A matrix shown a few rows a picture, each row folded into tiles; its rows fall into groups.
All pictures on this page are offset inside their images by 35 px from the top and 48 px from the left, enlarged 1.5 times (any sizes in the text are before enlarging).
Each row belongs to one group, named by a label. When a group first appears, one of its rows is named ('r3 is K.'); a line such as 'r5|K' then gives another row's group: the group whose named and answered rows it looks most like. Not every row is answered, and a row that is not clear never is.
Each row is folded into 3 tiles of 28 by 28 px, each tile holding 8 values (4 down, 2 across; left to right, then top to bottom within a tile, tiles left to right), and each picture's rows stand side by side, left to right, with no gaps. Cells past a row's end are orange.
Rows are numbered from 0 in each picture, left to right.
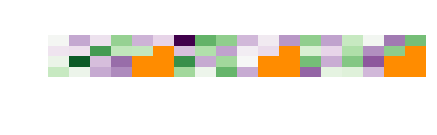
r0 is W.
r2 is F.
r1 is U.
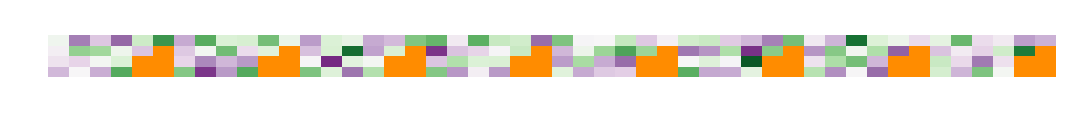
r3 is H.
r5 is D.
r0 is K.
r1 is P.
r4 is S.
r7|S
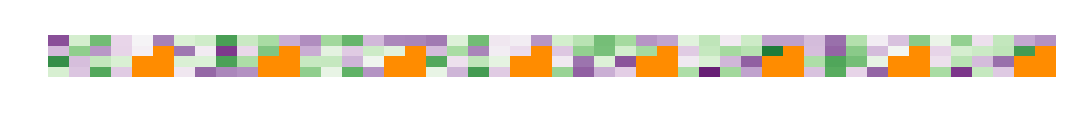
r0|U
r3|U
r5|S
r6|F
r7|S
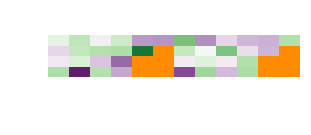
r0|S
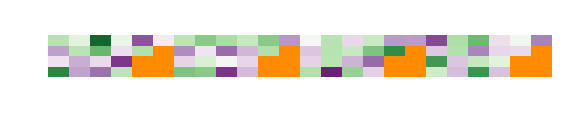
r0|P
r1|H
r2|S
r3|U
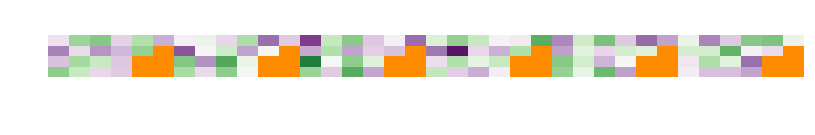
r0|H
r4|U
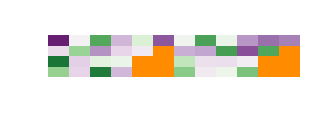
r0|U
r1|D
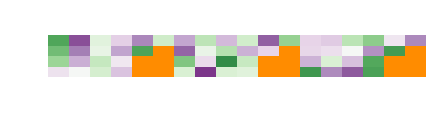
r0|F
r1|D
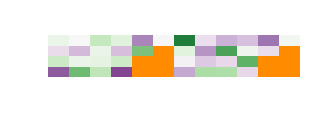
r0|F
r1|F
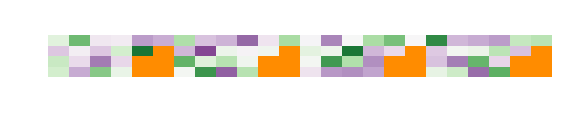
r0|S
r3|K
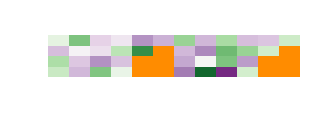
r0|S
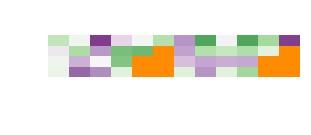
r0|K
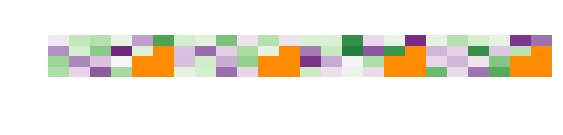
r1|H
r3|D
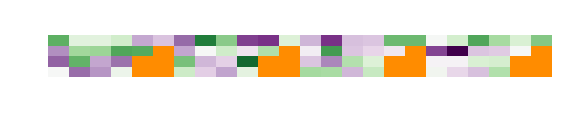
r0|S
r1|D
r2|K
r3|H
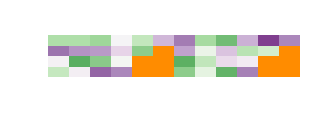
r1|U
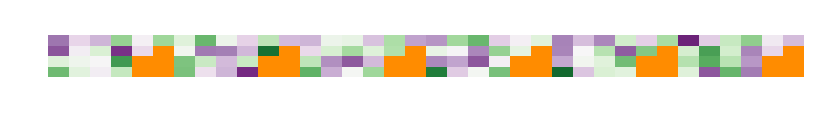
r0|D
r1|H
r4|D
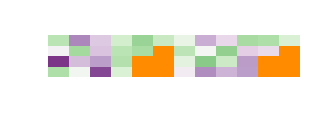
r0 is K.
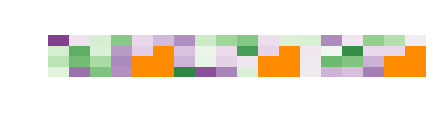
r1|P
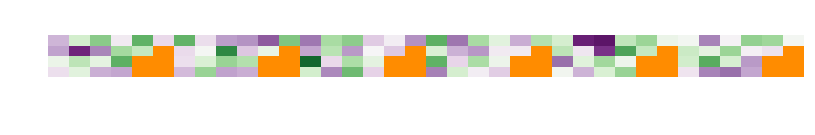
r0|H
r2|U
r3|F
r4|K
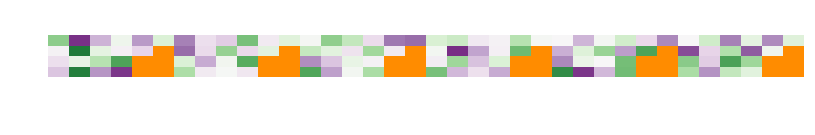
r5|D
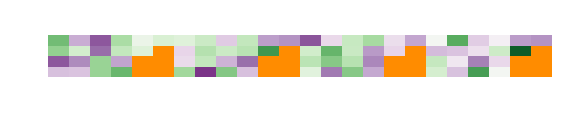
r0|K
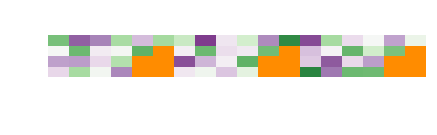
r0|K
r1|K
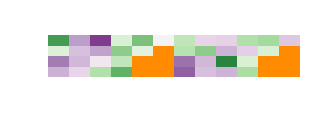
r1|K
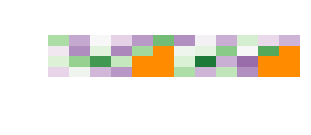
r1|W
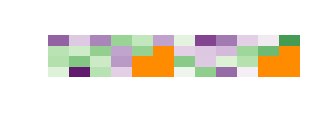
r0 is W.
